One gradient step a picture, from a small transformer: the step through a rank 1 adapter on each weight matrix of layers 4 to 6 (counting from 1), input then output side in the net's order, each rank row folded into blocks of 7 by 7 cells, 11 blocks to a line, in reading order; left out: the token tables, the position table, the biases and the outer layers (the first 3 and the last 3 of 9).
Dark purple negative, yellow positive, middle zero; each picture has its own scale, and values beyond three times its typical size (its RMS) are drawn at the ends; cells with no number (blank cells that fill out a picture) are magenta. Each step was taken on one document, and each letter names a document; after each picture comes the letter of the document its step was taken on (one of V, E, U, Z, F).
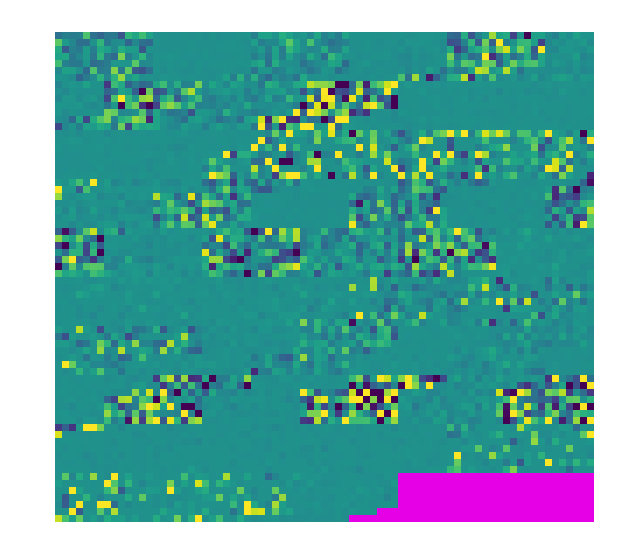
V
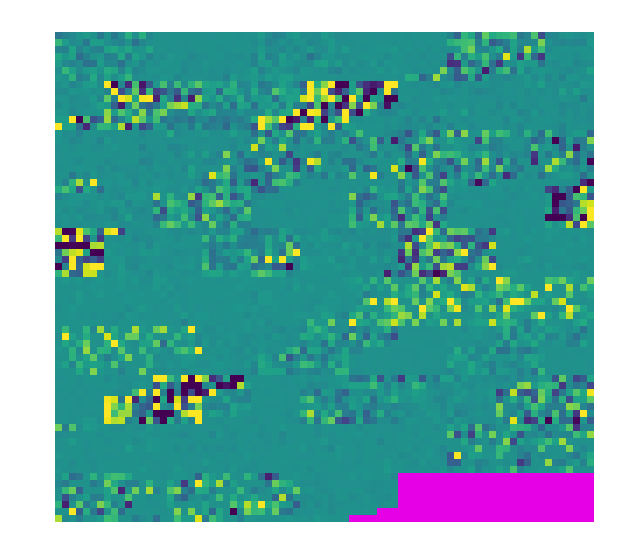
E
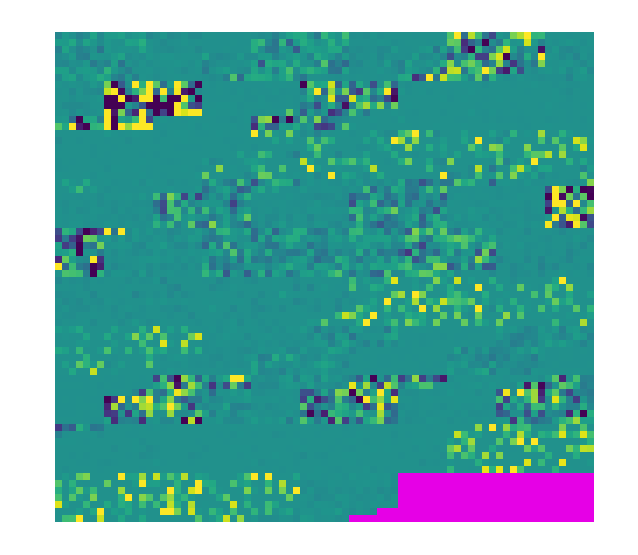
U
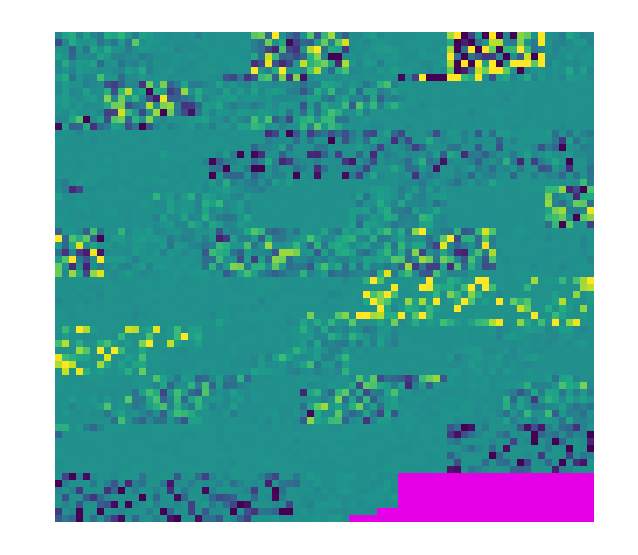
E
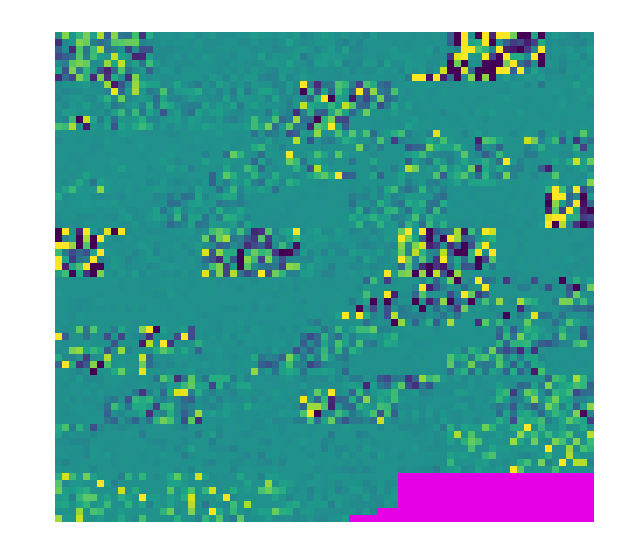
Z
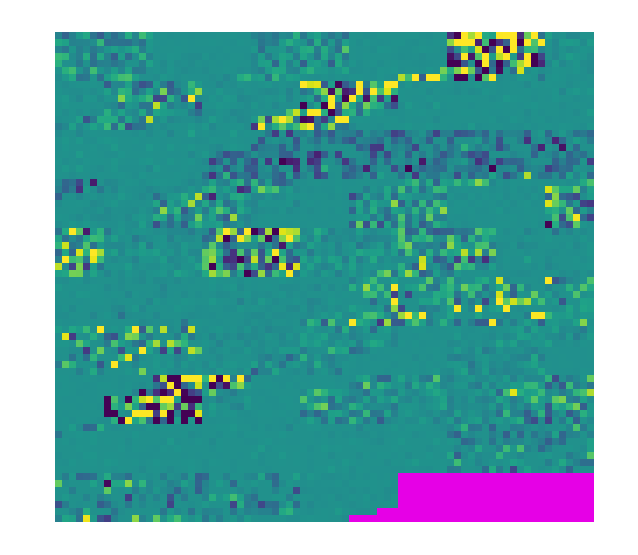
V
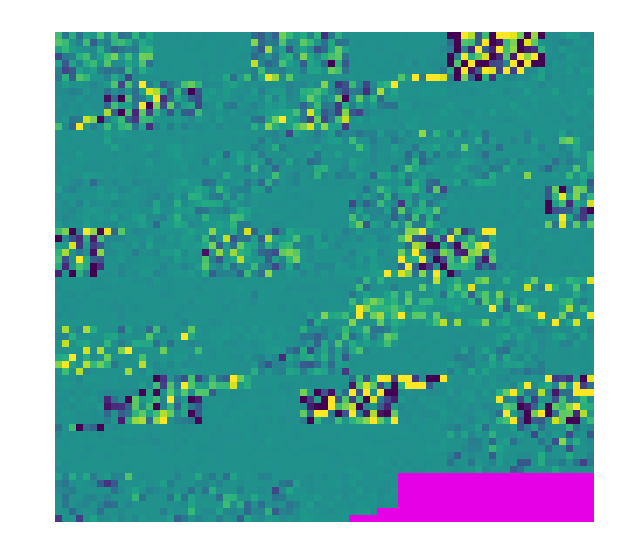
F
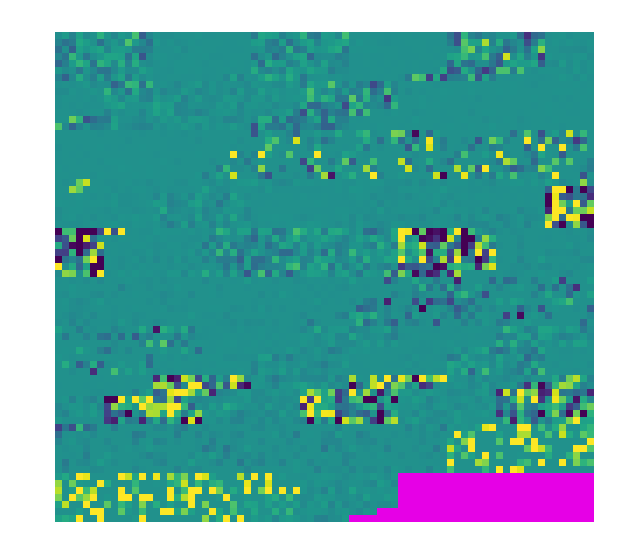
U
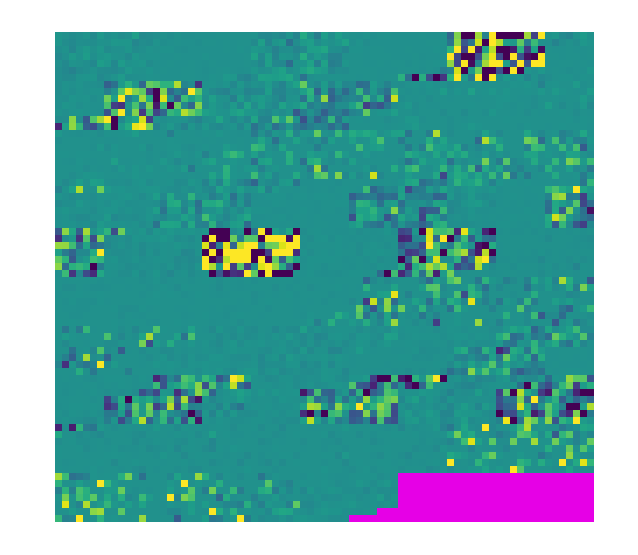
Z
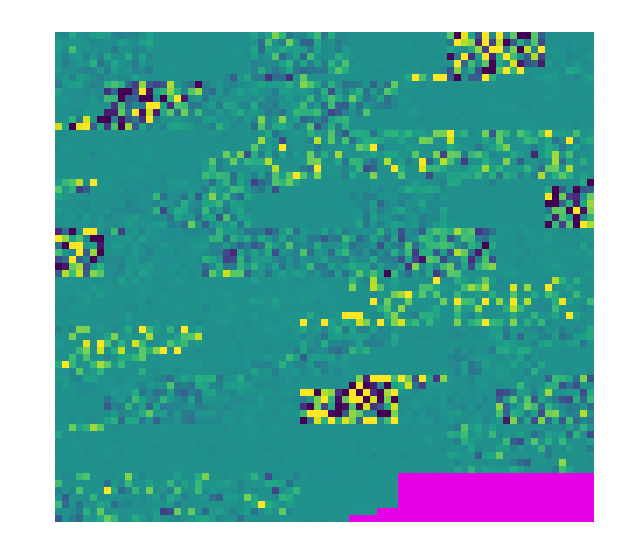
V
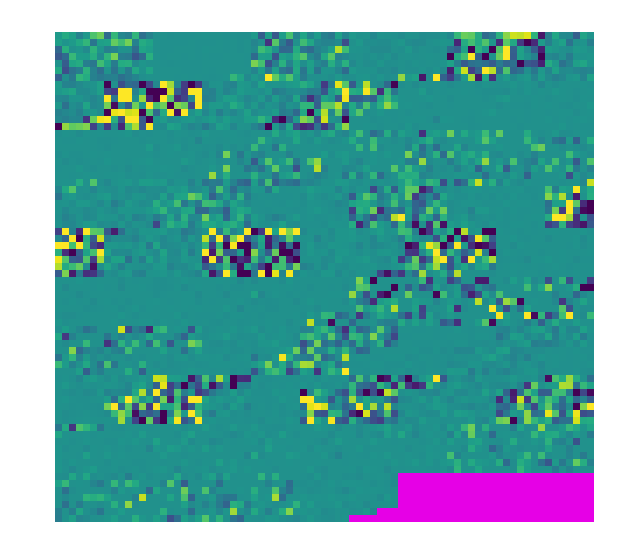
F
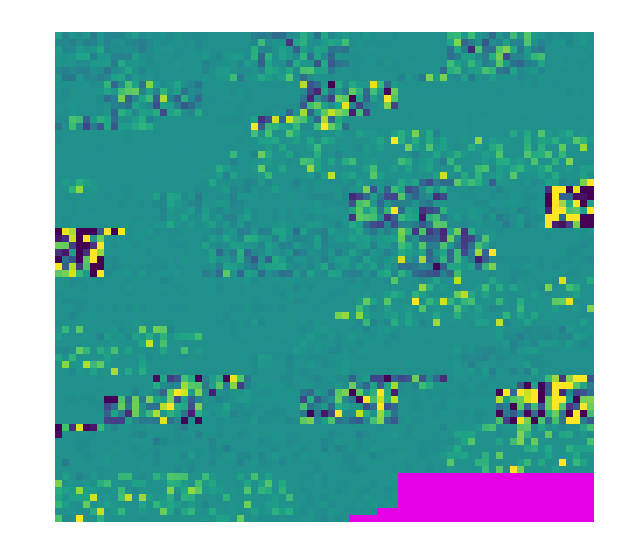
U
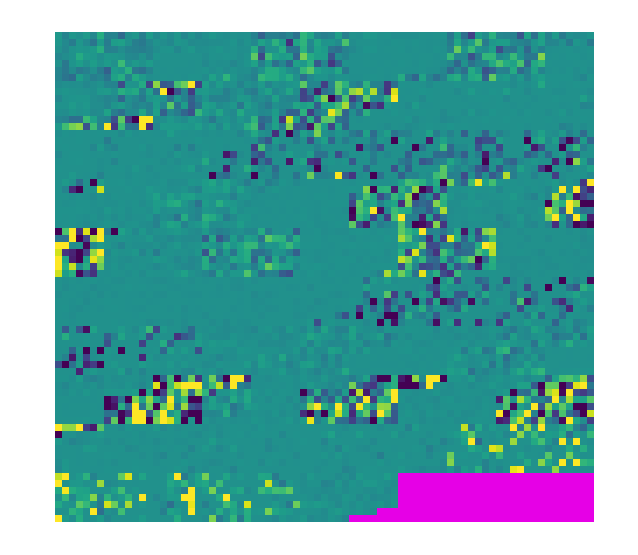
Z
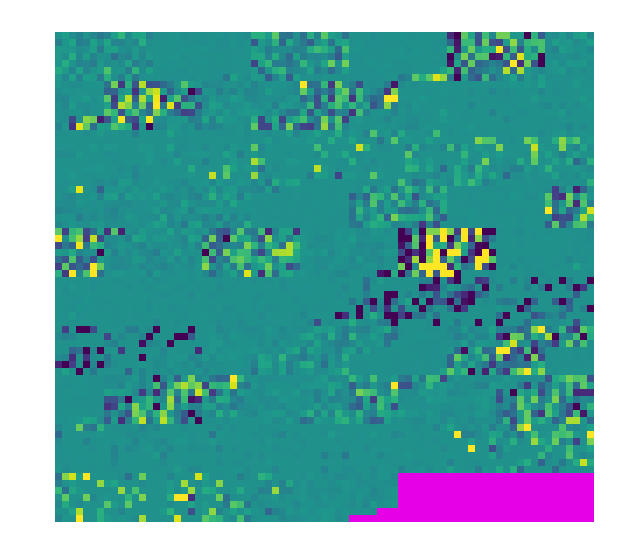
Z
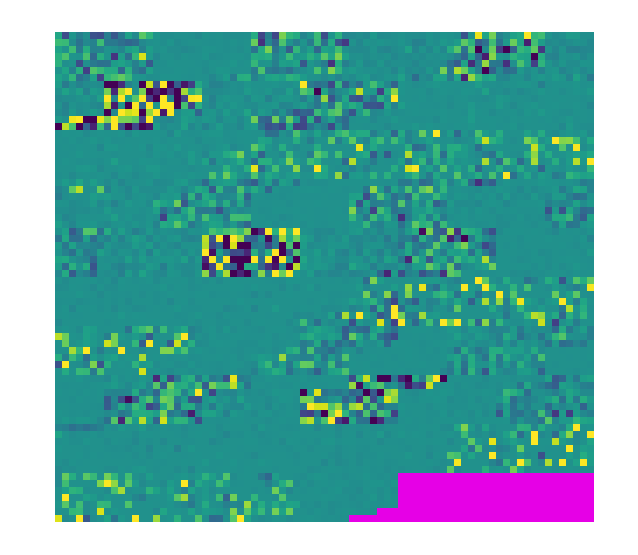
F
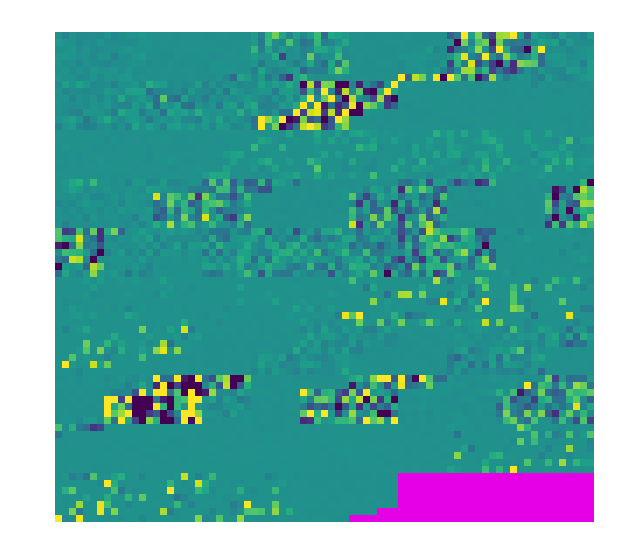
V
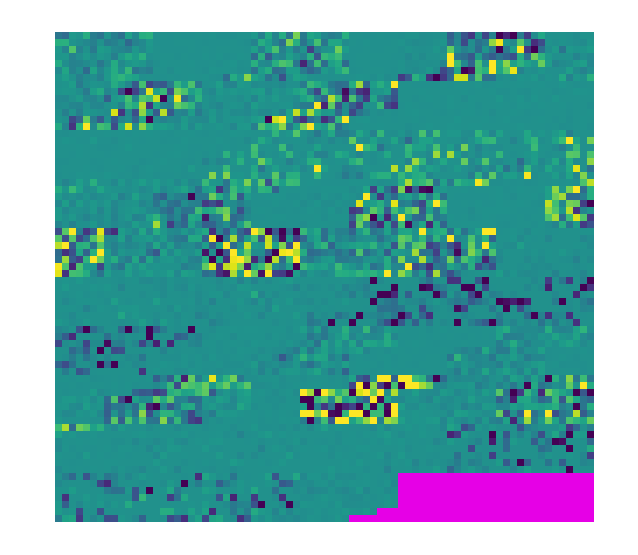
F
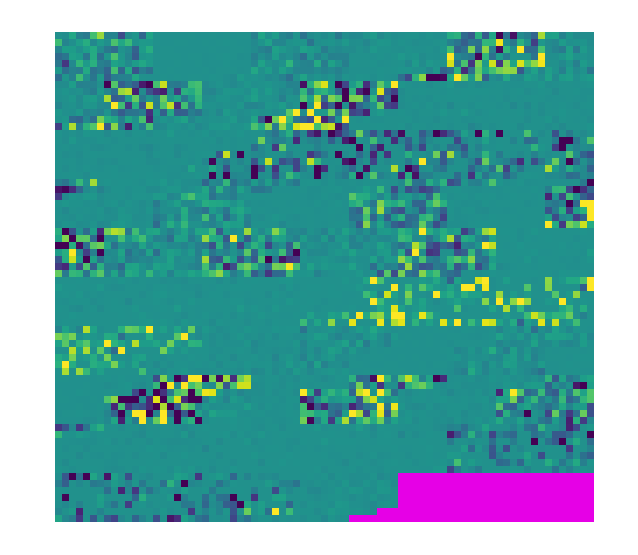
F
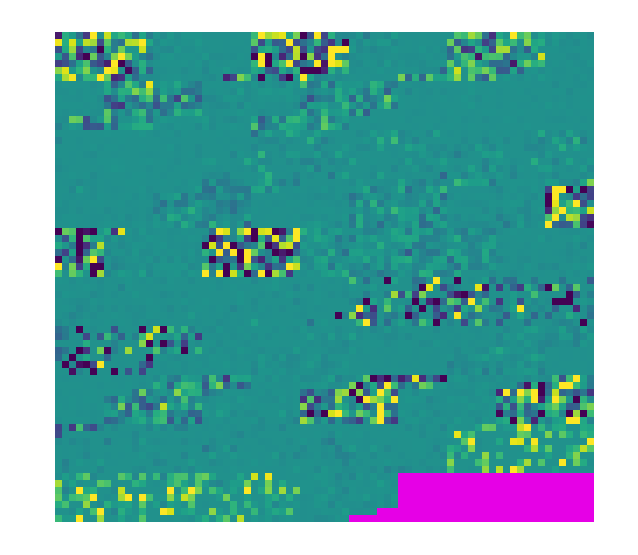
U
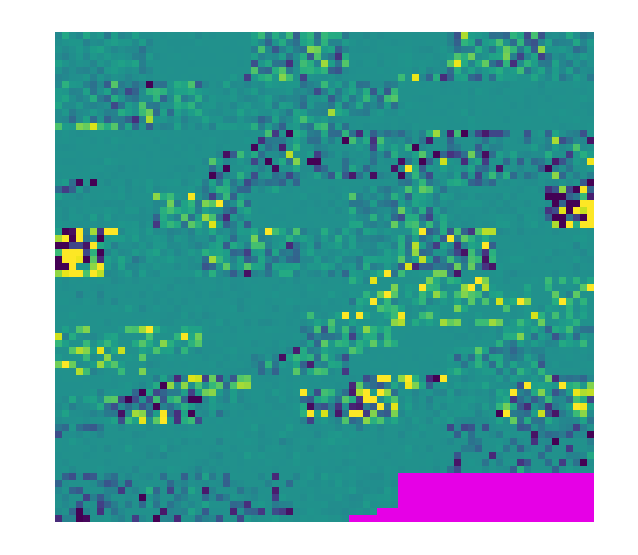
E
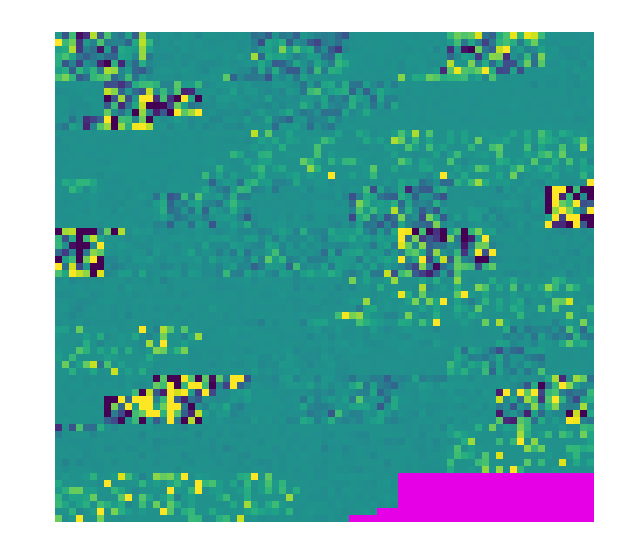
U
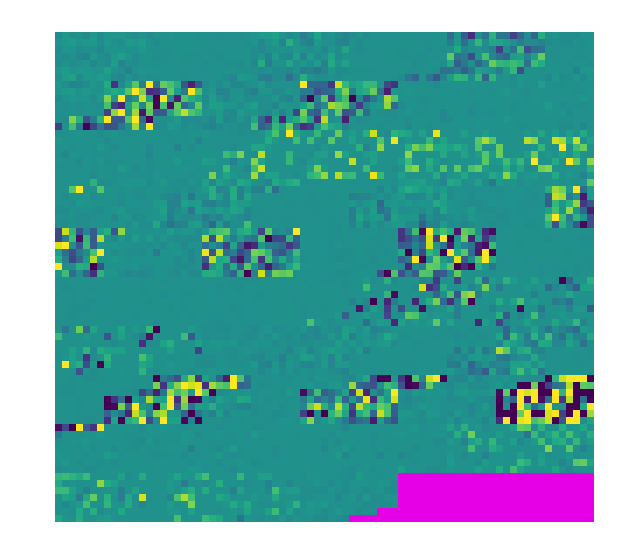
Z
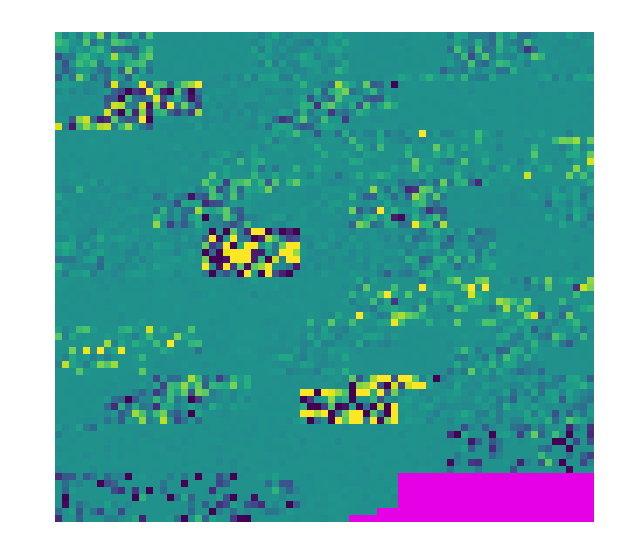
F
